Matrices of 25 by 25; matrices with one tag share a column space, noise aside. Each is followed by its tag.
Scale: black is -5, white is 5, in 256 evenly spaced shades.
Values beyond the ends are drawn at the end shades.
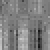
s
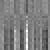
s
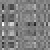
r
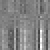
s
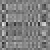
r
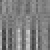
s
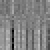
s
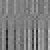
s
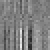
s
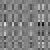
r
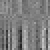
s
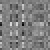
r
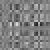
r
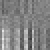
s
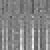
s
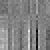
s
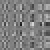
r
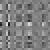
r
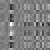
r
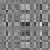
r
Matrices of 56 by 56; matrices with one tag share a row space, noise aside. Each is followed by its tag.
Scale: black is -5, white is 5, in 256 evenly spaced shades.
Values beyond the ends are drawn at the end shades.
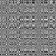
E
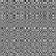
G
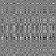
G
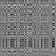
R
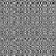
G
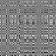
E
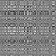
R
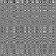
G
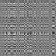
R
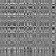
R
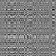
R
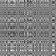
R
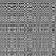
R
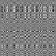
G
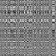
R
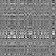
R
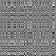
R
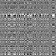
R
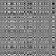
R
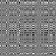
E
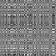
R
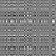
R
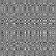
G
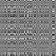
R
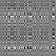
R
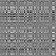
R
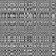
R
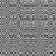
E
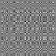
G
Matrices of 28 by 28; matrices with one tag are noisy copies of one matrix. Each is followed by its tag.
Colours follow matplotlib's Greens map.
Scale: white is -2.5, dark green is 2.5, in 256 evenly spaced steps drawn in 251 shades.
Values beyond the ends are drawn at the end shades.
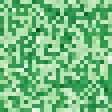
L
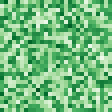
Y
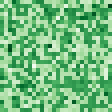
L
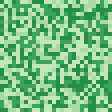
L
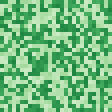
Y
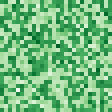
Y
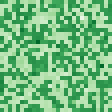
Y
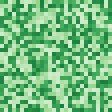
Y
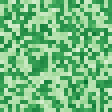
Y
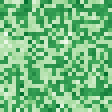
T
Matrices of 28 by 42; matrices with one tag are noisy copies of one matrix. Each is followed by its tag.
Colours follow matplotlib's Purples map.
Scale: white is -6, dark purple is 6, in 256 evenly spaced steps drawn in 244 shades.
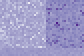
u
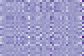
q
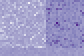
u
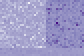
u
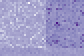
u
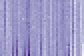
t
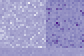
u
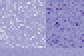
u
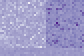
u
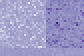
u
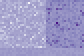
u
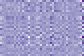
q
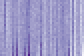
t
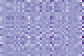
q
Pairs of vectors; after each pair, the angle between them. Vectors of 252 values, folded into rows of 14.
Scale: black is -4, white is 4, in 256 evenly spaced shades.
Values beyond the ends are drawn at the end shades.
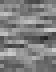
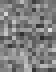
partly aligned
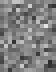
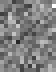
partly opposed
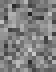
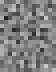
orthogonal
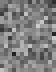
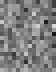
partly aligned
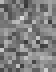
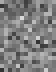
nearly parallel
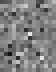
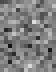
partly aligned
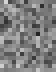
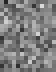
nearly opposite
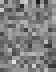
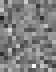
partly aligned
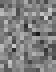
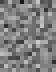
orthogonal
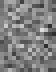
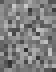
partly aligned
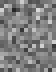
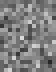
orthogonal
